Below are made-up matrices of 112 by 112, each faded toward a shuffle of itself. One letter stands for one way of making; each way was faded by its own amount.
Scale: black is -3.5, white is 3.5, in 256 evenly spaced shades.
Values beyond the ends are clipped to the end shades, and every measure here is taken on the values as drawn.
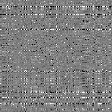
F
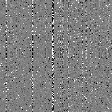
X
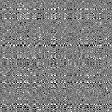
F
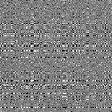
F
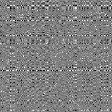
F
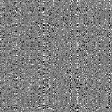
X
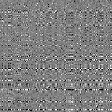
F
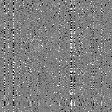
X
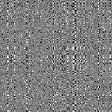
X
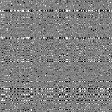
F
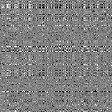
F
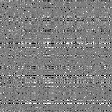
F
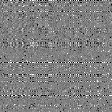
F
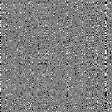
X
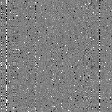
X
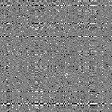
F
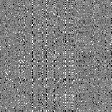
X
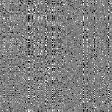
X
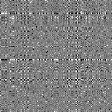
F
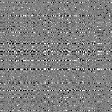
F
